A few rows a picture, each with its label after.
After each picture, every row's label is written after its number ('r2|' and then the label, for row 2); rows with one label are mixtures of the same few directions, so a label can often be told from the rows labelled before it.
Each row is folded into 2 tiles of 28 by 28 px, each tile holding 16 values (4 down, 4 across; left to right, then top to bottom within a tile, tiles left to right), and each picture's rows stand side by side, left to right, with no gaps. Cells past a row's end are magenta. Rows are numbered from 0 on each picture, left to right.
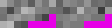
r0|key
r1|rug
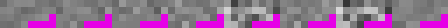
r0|key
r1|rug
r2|rug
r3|rug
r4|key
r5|rug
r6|key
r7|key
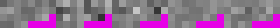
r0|key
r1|key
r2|rug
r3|rug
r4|rug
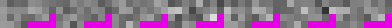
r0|key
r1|rug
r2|rug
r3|key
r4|key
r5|rug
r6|key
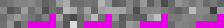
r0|rug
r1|rug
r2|key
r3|rug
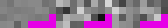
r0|rug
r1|key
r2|key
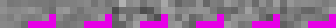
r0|key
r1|key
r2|key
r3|key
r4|key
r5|key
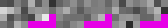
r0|key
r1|key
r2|rug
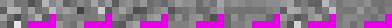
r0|rug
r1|rug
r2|key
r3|key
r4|key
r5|rug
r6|rug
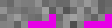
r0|rug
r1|rug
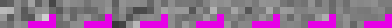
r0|key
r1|key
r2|key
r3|rug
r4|rug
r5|key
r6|rug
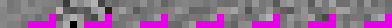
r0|key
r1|rug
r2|key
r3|key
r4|key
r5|key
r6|key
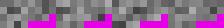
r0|rug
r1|key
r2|key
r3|rug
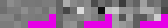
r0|rug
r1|rug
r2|key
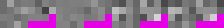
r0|rug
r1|rug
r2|key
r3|key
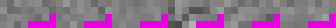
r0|rug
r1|rug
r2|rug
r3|key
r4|key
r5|key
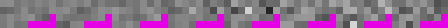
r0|key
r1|key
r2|key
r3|rug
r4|rug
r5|key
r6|rug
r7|rug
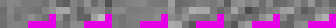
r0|key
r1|key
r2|key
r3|key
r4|key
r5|key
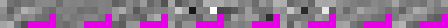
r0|key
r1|key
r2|key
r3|rug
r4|key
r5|rug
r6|key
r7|key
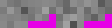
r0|rug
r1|rug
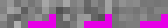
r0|rug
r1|key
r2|key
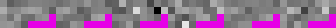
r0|key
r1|key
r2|rug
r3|rug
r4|key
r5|rug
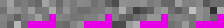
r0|rug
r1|key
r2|key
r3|rug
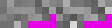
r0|rug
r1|rug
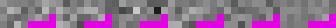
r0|rug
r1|key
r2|rug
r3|key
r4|rug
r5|key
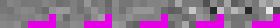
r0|rug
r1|key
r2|key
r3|rug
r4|rug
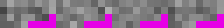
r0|key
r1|rug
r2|rug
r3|key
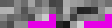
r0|key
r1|key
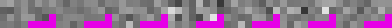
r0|key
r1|rug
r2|rug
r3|key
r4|rug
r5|rug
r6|rug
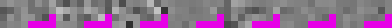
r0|key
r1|key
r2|rug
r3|rug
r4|key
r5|key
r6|rug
